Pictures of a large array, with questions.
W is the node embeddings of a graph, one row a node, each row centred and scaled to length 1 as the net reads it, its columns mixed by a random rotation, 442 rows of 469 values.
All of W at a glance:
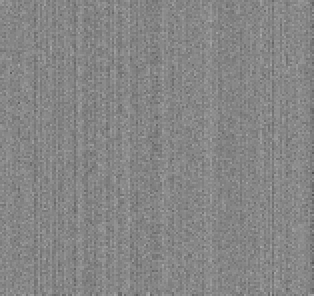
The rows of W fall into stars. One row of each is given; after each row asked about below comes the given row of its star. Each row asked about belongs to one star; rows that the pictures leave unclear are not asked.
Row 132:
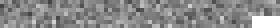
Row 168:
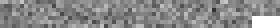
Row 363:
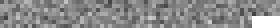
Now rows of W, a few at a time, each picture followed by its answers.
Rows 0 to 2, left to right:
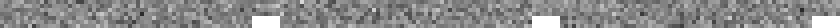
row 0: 363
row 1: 168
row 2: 363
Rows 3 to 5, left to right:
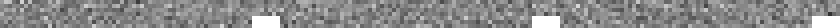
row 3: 168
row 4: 363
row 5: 168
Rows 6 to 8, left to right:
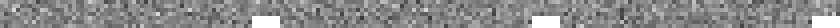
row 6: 168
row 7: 168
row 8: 168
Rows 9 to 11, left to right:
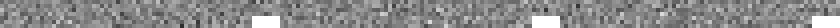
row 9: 363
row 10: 132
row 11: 363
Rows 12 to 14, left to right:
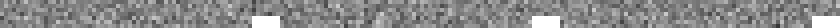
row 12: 363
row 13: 363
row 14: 132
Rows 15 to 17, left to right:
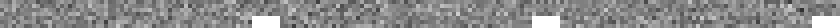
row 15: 168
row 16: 168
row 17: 363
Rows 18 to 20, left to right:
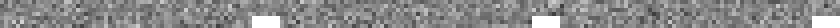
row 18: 132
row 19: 168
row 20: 168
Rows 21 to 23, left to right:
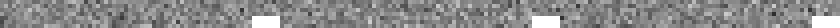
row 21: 363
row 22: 132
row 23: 363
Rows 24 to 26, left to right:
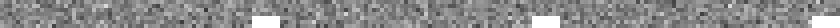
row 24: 168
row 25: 132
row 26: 363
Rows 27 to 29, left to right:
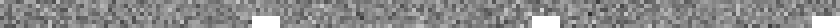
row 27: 168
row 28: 132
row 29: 132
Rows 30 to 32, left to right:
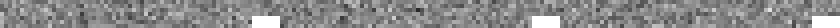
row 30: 168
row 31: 132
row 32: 168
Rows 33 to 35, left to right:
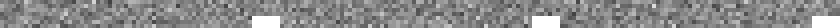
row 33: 363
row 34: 132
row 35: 168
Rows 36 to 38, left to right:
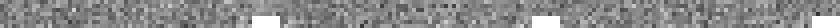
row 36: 168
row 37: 132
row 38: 132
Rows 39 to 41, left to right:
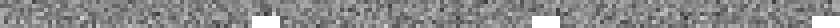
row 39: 132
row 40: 363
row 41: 363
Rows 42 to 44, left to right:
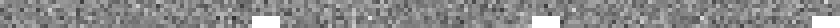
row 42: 168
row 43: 168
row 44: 363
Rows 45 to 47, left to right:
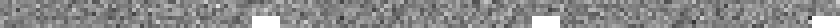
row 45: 168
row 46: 132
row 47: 363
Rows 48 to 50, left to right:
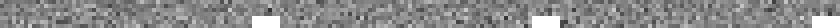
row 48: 132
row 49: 132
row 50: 132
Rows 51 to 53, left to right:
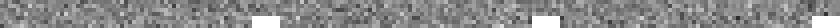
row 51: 132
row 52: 168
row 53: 363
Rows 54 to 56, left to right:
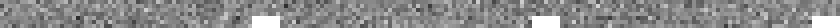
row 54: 168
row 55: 132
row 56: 168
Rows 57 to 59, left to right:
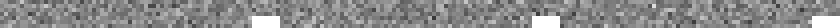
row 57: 132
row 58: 132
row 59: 363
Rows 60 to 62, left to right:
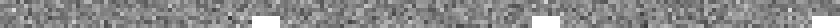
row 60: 168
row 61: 132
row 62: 132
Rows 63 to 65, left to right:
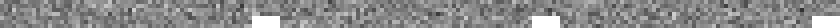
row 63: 168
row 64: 132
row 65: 363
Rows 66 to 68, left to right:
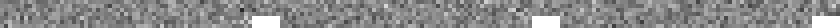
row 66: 363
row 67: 168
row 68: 168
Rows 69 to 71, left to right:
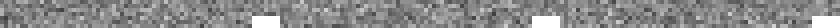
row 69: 363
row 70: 168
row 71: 168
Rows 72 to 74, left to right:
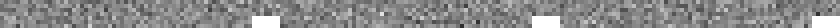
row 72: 132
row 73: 363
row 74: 132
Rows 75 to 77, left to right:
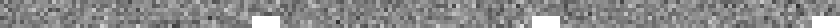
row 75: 363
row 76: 132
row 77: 132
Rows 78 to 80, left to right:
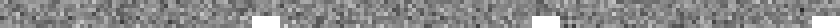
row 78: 363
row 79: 132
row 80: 363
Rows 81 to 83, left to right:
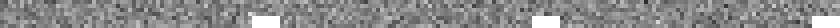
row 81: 132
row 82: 363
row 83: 363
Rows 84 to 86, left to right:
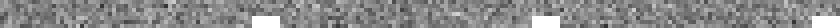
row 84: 363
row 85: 168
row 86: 168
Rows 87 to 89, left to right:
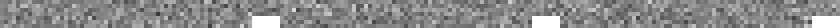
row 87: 132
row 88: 168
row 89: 168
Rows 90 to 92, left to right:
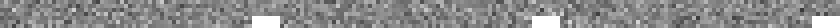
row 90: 168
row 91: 168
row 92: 363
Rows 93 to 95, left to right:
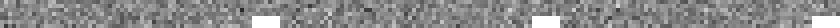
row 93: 363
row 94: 168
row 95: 168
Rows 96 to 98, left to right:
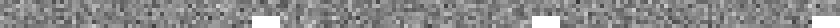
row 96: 168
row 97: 132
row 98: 168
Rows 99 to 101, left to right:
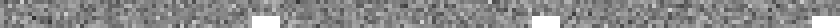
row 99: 132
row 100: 132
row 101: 132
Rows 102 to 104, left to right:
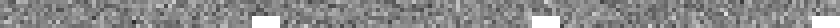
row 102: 363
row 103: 132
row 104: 132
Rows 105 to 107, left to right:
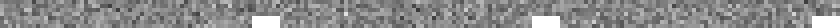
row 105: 363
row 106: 132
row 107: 132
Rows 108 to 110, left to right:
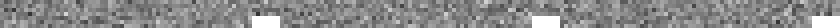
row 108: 132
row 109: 132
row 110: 132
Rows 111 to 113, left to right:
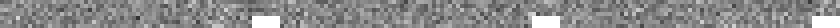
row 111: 363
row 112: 132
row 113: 132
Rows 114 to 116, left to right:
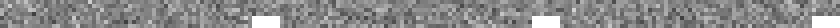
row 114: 363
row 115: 168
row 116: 168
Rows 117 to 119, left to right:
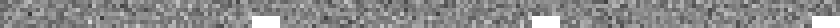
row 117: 132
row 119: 132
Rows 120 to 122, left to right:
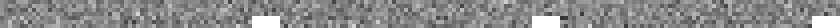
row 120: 363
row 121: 168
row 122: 363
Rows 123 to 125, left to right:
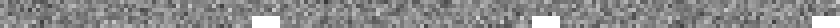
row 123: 132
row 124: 132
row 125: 363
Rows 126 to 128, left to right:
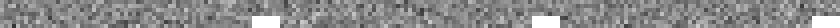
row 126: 363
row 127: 132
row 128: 363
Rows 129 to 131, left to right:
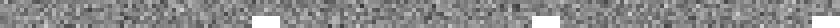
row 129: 363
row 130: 132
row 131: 168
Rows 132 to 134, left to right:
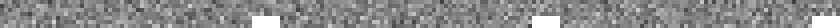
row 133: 363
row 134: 132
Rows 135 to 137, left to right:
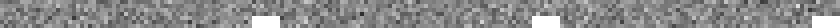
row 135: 363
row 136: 363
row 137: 363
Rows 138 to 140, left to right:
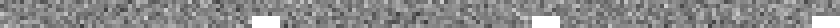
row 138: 132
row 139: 168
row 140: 168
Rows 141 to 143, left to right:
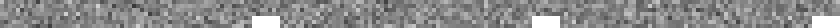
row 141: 132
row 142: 132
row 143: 132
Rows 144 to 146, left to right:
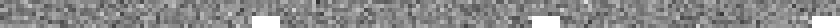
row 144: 363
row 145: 168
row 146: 363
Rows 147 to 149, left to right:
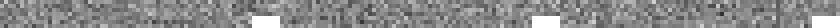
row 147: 363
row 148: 168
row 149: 132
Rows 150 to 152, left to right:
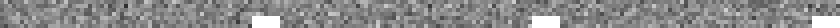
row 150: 363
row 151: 168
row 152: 168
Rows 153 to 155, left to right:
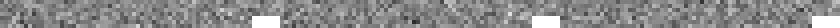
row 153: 363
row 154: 363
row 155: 363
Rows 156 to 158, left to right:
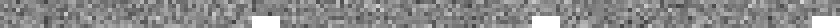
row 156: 132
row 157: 168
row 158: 132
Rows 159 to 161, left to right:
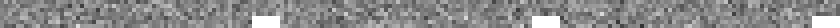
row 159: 168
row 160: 132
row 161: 132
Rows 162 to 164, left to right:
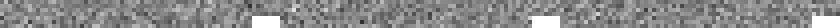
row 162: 363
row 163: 168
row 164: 132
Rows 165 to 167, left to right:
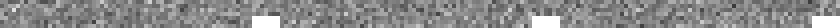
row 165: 168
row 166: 132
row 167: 132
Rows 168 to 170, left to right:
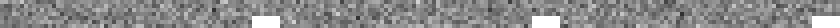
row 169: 132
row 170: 363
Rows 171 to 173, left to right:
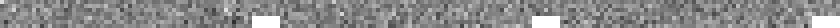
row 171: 168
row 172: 363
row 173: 132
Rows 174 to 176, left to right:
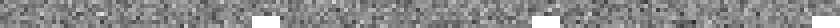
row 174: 363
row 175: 363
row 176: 363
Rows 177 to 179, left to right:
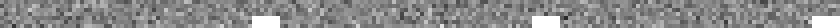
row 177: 168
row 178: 363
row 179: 363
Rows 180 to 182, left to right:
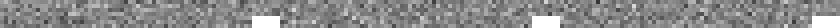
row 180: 168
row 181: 132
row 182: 168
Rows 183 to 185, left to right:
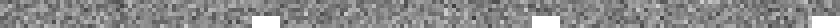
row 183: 363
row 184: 132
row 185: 132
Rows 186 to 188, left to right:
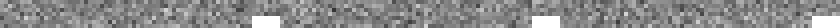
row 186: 363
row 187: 168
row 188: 132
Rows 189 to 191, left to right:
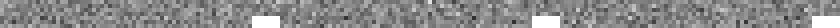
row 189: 363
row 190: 168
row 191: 132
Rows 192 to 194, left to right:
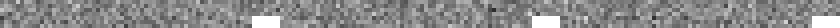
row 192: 363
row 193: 132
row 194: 363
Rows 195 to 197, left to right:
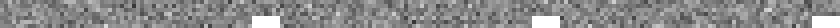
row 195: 132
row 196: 363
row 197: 363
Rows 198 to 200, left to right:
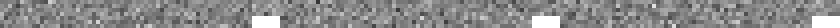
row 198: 363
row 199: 363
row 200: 168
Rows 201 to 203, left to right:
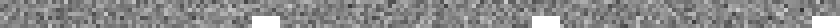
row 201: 168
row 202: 363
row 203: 363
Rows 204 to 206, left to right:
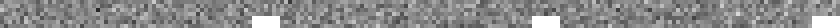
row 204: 363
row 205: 363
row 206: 168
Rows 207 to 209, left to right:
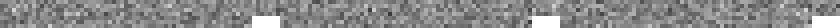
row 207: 168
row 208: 168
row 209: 168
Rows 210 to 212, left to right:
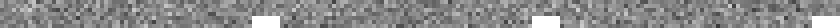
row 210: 168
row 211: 168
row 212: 132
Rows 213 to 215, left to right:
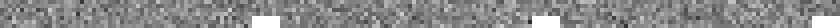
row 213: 132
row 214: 168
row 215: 363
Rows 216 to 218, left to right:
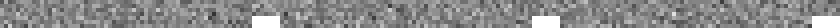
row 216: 363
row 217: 363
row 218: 363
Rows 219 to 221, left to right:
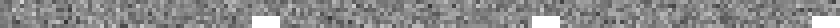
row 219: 168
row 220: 132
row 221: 363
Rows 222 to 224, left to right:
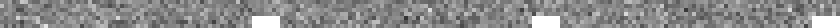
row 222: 363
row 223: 363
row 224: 132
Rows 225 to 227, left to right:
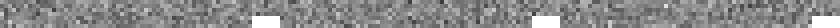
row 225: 168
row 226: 363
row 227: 168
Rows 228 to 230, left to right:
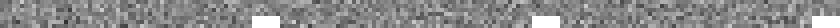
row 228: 168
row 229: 132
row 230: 132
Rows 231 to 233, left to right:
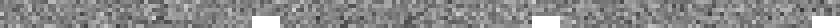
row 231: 363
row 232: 168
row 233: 132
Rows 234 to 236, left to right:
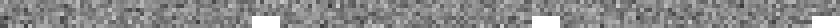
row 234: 363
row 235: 168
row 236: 168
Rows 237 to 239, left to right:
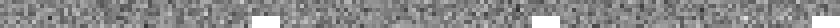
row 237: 132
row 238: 132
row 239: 132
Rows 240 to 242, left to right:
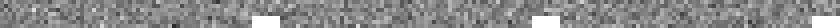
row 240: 168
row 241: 363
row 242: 363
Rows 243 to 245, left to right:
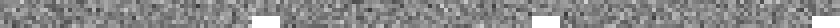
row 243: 168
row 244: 168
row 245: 363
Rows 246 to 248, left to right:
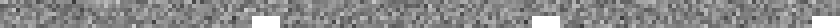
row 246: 168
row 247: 363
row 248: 168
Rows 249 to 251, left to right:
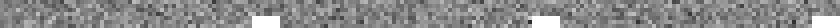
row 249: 132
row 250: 168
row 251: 168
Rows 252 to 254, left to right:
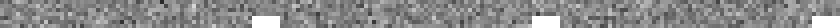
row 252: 363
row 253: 168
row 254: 168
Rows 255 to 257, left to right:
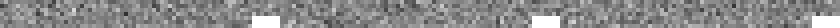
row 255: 168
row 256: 132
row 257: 132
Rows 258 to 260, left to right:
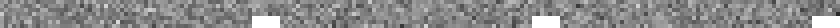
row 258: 168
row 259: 168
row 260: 363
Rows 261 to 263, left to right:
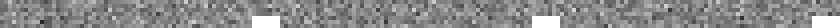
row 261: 132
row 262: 168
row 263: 168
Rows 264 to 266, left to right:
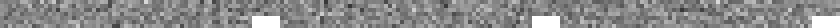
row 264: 363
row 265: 363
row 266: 132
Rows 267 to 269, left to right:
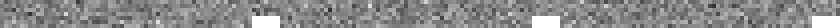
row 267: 132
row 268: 363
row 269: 132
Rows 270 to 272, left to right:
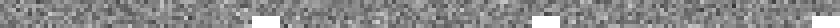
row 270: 168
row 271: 363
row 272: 132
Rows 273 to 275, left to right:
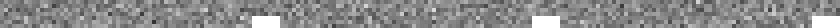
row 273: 363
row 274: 168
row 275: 132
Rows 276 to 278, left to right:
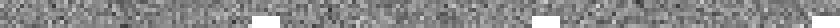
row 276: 168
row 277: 363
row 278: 132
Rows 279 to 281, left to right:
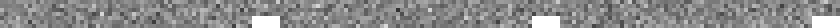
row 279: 363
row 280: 363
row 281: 132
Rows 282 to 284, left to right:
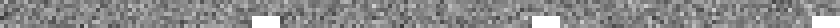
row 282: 363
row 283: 363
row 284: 132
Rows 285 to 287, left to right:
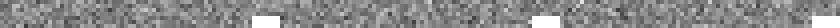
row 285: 168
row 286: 363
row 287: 168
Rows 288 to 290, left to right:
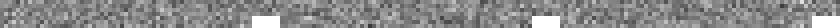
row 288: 132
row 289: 363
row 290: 132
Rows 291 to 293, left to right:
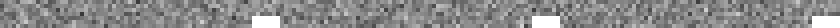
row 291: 168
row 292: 132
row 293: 168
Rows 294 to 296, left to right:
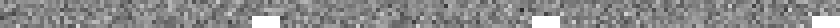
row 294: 363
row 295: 363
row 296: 132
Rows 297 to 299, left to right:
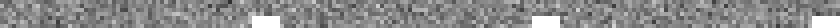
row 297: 132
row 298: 168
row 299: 132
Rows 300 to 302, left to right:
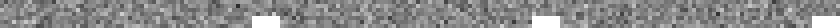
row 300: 132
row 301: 168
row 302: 132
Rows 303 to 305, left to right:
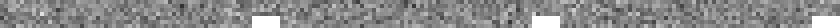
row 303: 168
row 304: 132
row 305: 168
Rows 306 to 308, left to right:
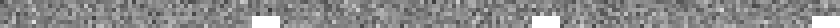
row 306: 132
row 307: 132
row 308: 132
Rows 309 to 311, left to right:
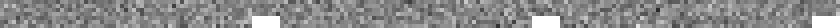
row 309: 132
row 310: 132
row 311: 363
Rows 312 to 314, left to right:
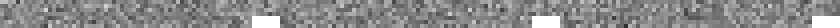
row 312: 168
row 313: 168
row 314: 168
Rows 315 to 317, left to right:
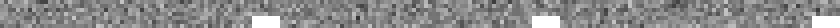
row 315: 132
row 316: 132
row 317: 132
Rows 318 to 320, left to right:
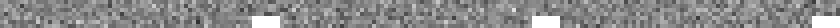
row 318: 363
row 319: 168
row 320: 363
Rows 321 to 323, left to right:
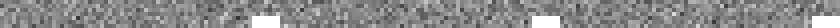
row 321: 132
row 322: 132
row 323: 363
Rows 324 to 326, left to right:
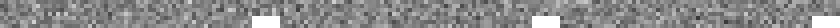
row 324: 132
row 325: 363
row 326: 363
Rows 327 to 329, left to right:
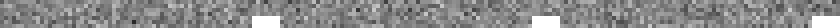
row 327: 363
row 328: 168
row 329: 132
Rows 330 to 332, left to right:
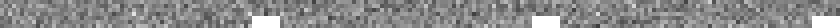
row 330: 132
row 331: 132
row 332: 132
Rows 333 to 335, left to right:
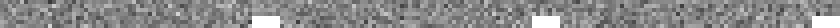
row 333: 168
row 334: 132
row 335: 132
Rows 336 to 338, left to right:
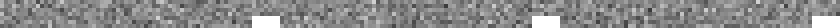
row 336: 168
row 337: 363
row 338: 168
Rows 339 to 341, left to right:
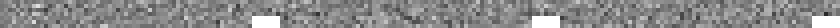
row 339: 132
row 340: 363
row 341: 363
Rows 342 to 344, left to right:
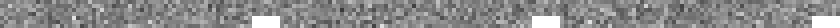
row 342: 132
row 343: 132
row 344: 168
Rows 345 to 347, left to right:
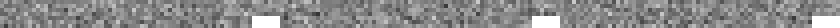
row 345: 168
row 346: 363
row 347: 168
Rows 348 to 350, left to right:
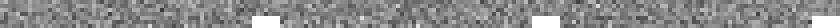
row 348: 363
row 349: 363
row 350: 168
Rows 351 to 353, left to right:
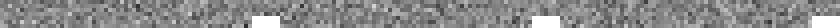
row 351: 132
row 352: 168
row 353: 132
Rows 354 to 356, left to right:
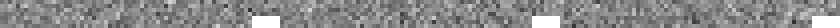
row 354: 363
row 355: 363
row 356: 168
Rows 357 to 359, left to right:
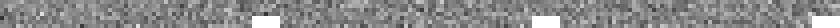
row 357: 363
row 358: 132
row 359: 132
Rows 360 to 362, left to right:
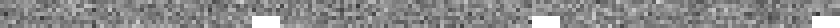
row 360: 132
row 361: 168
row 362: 168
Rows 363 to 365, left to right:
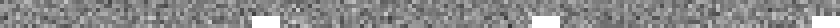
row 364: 132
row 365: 132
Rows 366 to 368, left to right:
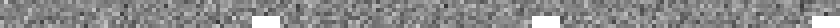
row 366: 363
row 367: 363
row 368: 363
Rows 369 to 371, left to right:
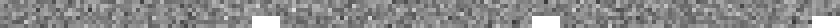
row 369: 168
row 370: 168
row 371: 168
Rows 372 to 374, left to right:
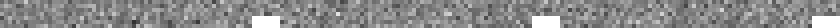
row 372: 363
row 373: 132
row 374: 363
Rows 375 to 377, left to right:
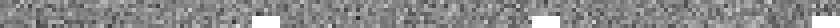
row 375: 168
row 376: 168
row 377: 132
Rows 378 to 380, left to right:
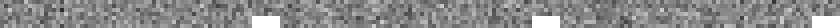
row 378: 132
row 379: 168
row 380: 132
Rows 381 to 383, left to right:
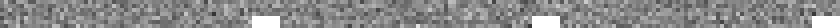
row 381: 363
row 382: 363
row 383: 363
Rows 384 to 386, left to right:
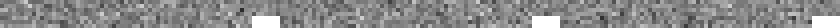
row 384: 363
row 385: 363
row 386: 168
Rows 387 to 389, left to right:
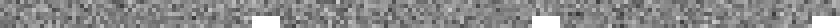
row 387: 168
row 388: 168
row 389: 168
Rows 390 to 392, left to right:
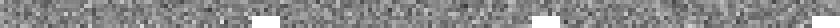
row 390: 132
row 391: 168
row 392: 132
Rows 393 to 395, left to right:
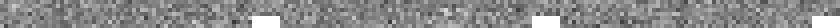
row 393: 168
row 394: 132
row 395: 363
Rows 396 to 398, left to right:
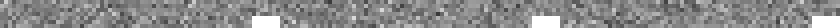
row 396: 363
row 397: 132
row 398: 132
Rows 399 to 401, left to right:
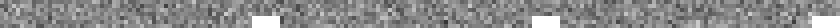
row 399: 132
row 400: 363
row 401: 132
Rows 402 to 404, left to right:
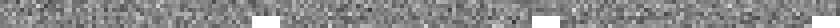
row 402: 132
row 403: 168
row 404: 168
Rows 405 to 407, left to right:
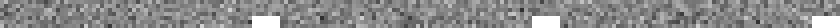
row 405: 168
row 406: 363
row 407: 363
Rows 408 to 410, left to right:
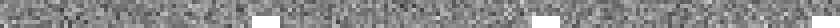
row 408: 132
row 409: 132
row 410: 132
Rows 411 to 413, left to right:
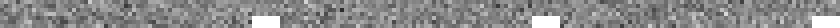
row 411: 168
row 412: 363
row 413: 132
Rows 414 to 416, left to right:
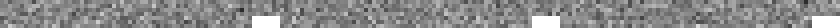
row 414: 363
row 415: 132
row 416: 168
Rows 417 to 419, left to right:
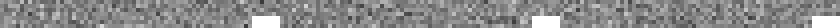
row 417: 132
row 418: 168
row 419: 168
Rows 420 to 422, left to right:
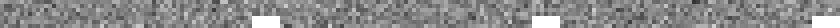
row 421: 168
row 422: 168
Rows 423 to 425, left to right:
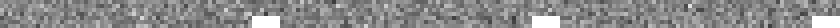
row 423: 363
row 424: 168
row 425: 132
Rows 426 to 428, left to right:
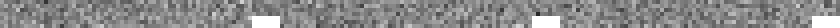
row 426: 132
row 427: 132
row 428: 168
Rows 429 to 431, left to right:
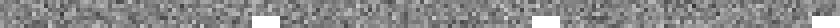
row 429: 168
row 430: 363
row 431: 132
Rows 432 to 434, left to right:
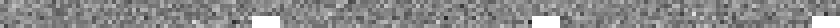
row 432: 168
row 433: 168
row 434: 363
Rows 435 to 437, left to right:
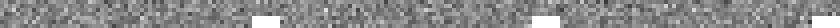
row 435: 363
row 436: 168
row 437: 168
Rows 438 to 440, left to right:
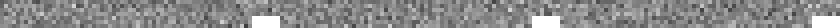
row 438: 132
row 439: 132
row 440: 132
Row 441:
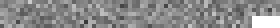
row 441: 132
